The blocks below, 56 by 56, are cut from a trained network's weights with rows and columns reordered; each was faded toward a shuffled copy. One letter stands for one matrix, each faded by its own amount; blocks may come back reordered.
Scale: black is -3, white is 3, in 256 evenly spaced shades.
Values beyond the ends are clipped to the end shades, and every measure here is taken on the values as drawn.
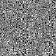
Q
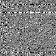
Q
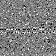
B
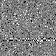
B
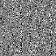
Q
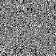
Q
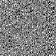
Q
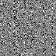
Q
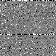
Q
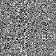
Q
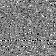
B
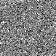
B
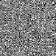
Q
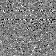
B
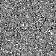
B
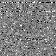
B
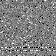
B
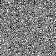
B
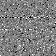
B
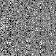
Q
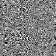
Q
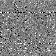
B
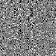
Q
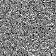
B
